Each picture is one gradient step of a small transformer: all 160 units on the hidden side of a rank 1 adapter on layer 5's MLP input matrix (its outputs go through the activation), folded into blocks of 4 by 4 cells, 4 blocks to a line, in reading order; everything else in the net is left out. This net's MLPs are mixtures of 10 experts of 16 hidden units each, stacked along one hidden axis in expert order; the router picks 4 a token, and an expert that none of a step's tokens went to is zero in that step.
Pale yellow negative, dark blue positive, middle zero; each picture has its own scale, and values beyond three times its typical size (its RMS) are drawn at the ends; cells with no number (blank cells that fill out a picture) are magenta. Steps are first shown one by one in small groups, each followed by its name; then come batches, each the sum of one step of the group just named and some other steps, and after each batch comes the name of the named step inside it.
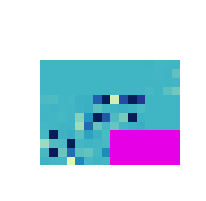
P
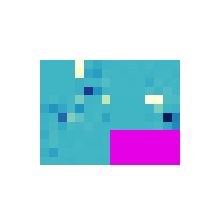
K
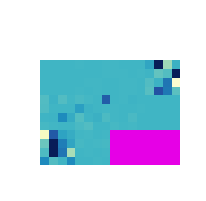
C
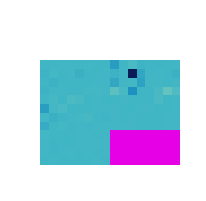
C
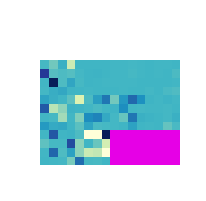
P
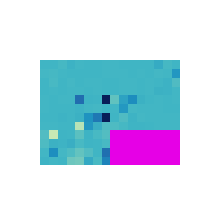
C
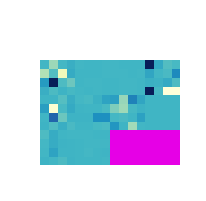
C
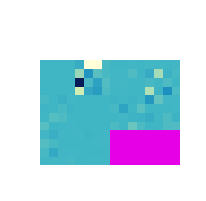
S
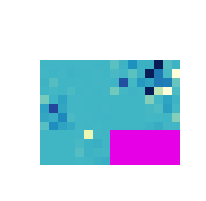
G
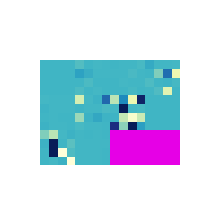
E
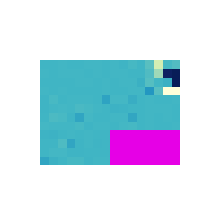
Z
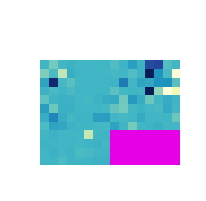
G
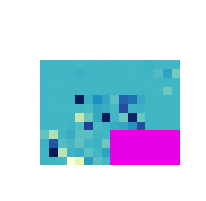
E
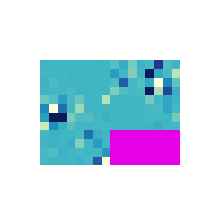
G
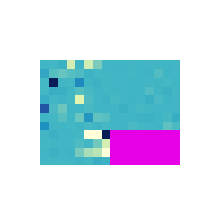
S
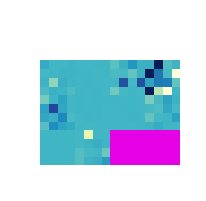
G
